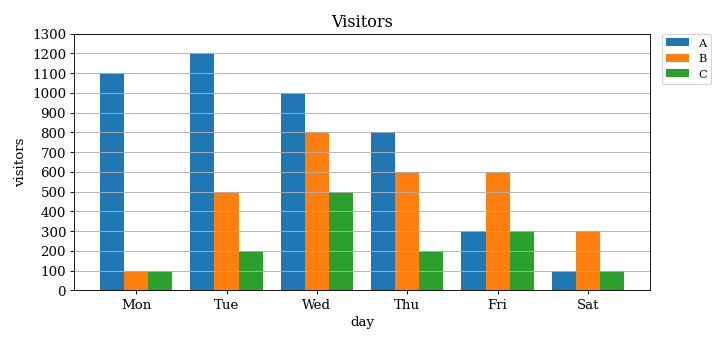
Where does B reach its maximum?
Wed
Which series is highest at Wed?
A
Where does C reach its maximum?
Wed
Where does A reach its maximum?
Tue
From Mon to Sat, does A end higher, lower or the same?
lower
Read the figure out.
Title: Visitors
x-axis: day, ticks Mon Tue Wed Thu Fri Sat
y-axis: visitors, ticks 0 100 200 300 400 500 600 700 800 900 1000 1100 1200 1300
Legend: A, B, C
Values:
A: 1100 1200 1000 800 300 100
B: 100 500 800 600 600 300
C: 100 200 500 200 300 100
